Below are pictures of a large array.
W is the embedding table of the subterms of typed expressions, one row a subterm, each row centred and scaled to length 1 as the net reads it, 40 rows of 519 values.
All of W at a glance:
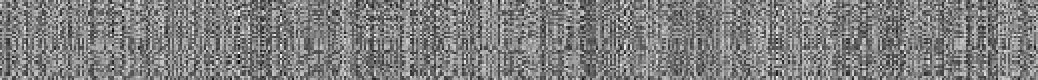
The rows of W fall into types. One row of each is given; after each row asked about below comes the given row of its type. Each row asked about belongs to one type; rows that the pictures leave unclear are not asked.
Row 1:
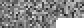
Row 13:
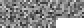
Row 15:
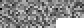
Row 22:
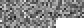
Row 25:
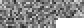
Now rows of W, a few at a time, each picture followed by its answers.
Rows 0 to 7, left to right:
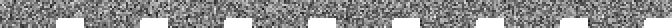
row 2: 25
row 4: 13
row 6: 15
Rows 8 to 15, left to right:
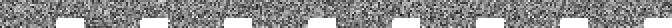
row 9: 25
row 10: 22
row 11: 15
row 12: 1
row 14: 22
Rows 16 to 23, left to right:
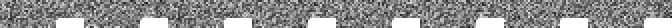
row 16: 13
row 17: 15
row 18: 13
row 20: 22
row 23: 22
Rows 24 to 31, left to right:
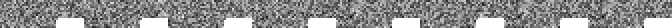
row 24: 22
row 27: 22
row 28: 1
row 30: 1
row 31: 1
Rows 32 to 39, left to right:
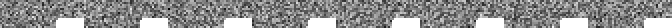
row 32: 15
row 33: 25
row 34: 15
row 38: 13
